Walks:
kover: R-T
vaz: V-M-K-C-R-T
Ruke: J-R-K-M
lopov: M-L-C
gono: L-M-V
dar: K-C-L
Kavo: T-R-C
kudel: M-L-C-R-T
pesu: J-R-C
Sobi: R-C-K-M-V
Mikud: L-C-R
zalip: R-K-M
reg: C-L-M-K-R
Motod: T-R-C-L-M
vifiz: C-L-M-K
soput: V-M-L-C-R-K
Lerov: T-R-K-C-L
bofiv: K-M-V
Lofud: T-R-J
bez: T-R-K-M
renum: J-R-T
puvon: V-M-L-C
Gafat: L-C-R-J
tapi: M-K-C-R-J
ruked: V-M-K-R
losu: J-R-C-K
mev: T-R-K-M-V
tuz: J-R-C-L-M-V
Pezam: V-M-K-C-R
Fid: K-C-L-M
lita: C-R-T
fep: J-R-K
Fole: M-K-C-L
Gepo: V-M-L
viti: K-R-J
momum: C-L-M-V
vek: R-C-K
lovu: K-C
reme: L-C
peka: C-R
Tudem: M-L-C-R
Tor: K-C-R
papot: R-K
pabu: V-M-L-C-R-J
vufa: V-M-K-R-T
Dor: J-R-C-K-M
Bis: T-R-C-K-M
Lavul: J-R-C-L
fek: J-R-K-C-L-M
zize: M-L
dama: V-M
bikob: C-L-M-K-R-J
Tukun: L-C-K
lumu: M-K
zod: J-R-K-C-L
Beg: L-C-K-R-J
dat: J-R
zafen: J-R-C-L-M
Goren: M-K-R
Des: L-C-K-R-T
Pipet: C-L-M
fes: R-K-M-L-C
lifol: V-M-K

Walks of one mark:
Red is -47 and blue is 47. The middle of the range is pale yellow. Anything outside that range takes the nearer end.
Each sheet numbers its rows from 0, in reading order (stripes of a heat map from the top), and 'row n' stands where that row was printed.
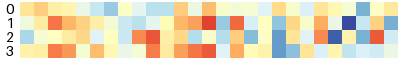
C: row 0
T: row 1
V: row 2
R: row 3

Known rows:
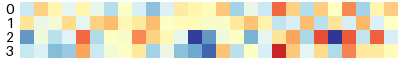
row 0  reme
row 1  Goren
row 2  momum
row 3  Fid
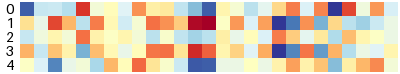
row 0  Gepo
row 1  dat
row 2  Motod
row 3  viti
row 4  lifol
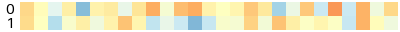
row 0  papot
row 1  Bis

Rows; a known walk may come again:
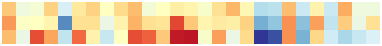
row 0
Goren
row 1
fep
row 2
dat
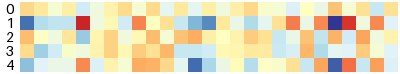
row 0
Pezam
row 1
Gepo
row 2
papot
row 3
Ruke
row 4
tuz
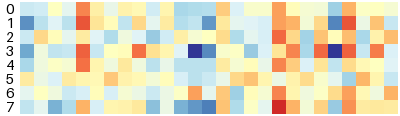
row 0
zafen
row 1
zize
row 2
reme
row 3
momum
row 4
Motod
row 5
bez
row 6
zod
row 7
Fid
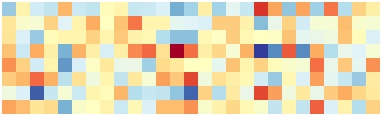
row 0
puvon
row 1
ruked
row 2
zalip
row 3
viti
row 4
vek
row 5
peka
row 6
vifiz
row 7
Tor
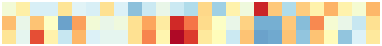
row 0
fes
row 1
Beg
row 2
Gafat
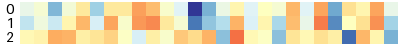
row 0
Sobi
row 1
mev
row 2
vufa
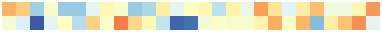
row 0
lovu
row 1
lifol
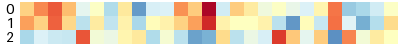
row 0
Kavo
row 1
pesu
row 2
Pipet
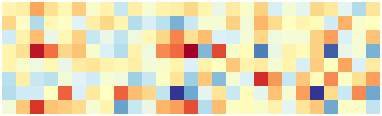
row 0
Tudem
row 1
Bis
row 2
Lavul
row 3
kover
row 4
reg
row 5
dar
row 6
dama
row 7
kudel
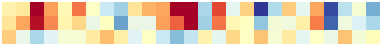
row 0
renum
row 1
lita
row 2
Dor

